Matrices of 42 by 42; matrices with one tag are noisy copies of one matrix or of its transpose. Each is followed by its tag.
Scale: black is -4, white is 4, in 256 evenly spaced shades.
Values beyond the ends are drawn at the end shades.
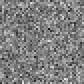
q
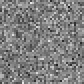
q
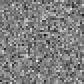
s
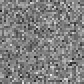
q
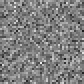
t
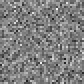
t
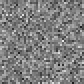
t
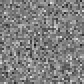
s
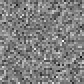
t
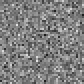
s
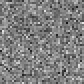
q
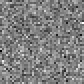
q
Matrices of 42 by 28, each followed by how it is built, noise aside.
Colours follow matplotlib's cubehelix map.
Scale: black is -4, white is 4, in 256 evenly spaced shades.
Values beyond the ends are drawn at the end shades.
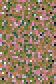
noise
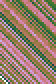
Toeplitz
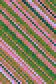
Toeplitz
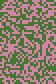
noise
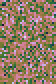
noise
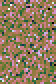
noise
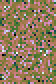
noise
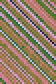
Toeplitz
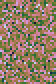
noise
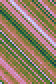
Toeplitz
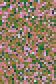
noise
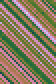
Toeplitz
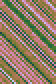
Toeplitz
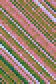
Toeplitz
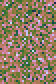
noise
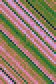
Toeplitz
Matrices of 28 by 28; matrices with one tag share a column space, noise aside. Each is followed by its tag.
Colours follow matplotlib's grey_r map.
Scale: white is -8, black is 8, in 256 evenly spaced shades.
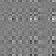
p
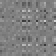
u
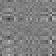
p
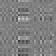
p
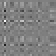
u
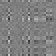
p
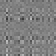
p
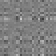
p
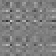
u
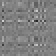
u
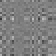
p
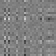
p
